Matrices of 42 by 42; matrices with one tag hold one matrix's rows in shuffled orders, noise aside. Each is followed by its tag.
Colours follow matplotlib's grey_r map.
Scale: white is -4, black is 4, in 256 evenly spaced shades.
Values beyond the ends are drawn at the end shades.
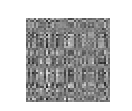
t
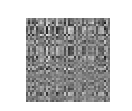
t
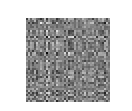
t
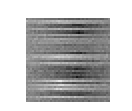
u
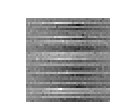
u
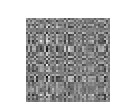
t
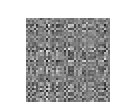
t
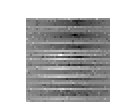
u
